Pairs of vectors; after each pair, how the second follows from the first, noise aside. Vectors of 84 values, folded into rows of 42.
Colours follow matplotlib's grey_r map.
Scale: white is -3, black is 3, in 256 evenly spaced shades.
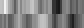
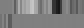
partly zeroed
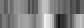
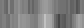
shrunk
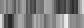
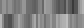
shrunk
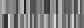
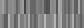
shrunk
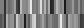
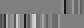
partly zeroed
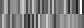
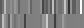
partly zeroed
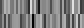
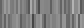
shrunk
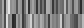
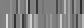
partly zeroed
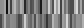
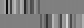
partly zeroed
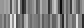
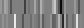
partly zeroed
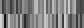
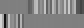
partly zeroed
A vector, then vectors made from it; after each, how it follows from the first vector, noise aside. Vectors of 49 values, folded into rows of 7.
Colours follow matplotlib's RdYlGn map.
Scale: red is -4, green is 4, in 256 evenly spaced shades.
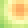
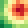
scaled up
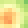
reversed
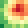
scaled up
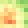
reversed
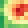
scaled up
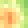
reversed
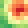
scaled up
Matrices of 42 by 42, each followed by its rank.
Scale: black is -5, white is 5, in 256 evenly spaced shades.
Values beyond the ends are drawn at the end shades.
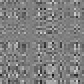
three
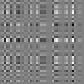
one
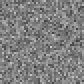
full rank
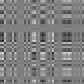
one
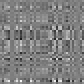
two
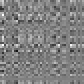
three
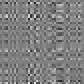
two
